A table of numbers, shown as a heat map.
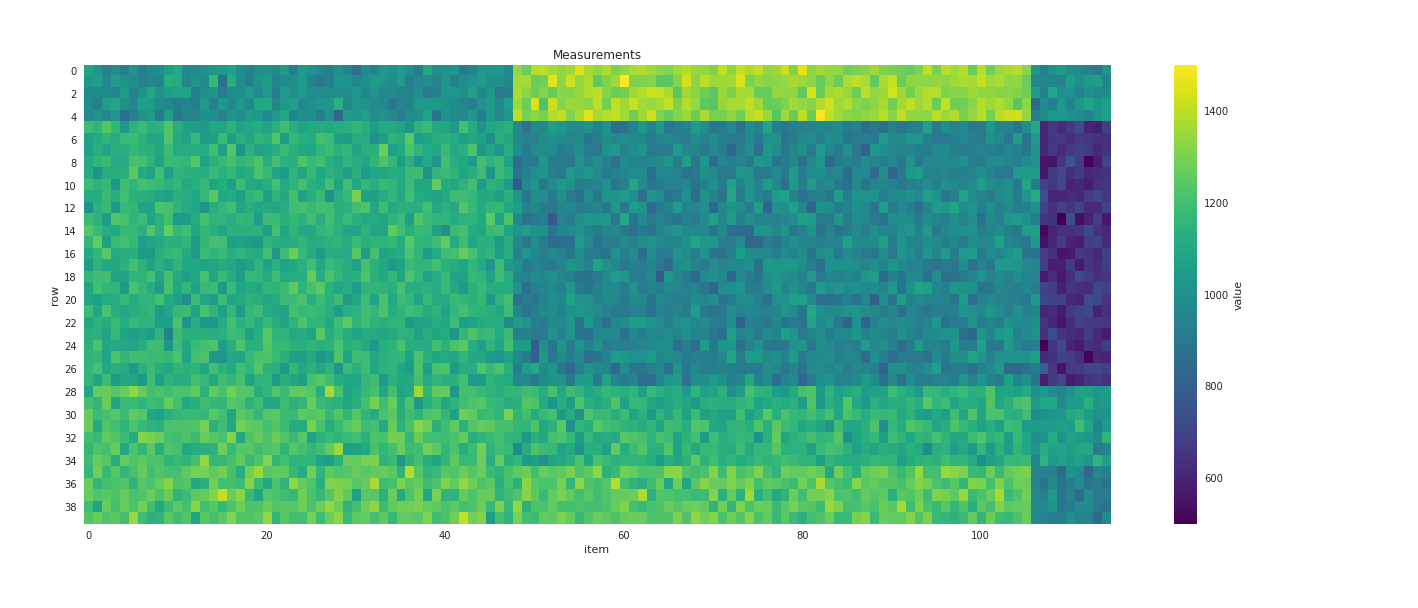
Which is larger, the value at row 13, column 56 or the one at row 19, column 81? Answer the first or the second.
the first
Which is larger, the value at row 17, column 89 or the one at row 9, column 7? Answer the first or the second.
the second
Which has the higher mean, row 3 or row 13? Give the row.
3
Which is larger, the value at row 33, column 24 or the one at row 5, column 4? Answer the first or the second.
the first
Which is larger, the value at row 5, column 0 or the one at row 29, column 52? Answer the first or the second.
the first
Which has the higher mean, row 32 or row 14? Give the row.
32
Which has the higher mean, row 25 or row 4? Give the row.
4
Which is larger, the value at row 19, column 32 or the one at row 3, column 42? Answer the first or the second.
the first
